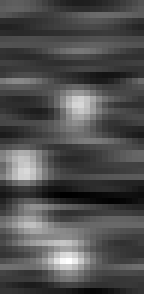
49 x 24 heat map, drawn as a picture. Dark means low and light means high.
Average level on the scale: 30%. Ninth with the highest average: bottom middle. Bumps: four. Histogram: skewed, a long tail of high values.
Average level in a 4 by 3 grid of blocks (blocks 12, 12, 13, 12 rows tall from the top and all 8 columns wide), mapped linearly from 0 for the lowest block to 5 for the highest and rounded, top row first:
111 | 141 | 400 | 351
